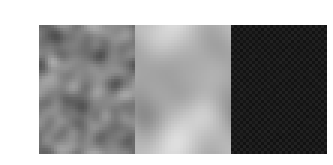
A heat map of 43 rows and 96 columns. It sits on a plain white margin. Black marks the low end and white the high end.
It is made of 1 by 3 panels. Panel 1,1: middling, blotchy. Panel 1,2: high, smooth. Panel 1,3: very low, checkered, faint in contrast.
